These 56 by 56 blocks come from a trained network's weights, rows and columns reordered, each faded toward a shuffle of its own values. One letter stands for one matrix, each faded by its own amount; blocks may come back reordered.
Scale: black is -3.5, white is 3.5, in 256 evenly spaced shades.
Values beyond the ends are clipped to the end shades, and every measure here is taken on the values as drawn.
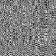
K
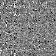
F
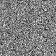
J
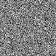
J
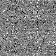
F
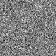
J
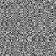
K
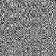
K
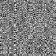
K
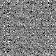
F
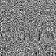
K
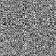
K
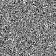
J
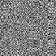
K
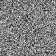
J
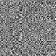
K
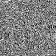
J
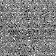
F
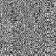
K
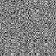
K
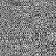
K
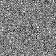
J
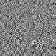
K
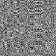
K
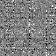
F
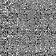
F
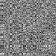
K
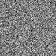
J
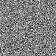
J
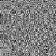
K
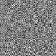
K
